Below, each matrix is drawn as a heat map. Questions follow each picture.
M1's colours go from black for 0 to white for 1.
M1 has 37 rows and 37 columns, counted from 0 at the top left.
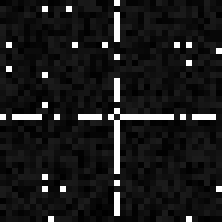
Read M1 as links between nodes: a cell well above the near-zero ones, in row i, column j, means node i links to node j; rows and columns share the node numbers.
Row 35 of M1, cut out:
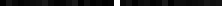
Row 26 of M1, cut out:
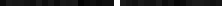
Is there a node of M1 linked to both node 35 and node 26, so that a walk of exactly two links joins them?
yes
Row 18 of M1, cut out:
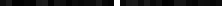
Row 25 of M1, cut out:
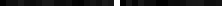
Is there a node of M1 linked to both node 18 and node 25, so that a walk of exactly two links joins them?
yes
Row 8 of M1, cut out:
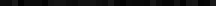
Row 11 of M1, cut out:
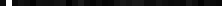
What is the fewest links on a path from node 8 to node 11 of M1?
5
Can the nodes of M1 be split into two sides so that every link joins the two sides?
yes
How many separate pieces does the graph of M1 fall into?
2
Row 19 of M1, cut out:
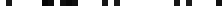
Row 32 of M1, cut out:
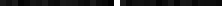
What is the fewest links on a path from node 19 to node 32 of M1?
1
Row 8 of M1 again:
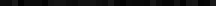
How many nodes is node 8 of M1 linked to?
1
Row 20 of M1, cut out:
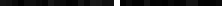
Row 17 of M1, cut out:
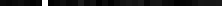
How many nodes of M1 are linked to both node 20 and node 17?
0
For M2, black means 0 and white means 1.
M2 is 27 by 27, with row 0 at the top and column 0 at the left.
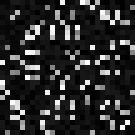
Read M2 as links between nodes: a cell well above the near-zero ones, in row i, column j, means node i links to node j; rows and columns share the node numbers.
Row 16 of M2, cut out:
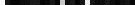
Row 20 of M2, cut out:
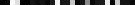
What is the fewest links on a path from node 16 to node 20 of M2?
2
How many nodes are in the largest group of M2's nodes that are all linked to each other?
7
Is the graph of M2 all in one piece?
yes
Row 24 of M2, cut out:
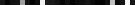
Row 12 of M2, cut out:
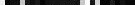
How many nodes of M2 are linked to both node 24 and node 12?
1
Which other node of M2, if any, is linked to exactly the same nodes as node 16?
node 19
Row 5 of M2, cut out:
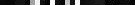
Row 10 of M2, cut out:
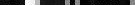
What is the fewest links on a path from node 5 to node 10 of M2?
1
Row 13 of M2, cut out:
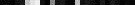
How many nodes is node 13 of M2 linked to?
5
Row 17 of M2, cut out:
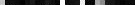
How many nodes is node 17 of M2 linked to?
5
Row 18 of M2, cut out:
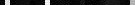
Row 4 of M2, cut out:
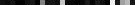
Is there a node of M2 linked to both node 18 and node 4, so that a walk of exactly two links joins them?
no
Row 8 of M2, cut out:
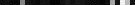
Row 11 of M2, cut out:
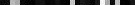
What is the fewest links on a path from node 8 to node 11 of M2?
5
